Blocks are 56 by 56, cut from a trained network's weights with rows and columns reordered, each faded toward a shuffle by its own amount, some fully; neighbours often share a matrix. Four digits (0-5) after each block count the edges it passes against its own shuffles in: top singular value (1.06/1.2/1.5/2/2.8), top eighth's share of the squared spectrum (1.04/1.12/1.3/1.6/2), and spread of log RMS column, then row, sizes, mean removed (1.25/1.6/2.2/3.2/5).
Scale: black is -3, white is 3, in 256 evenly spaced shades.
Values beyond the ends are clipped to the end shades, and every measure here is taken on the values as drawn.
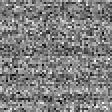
3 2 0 0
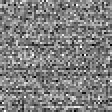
3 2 0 0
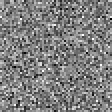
1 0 0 0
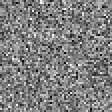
0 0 0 0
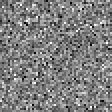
2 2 0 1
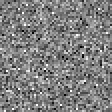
0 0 0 0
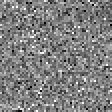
0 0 0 0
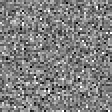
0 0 0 1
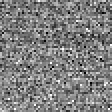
2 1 0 0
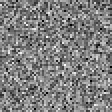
0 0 0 0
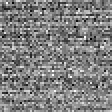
3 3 0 1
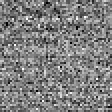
2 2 0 0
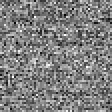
2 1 0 0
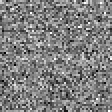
1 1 0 0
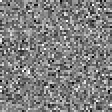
2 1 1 0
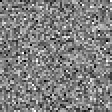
0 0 0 0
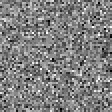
1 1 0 0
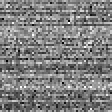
4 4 1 1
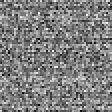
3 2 0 0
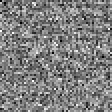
1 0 0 0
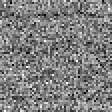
1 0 0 0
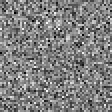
1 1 0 1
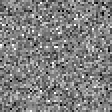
1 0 0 0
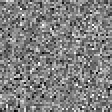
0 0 0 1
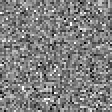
2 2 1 1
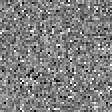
2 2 0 1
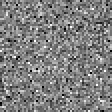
2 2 0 0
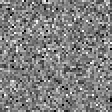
1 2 0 1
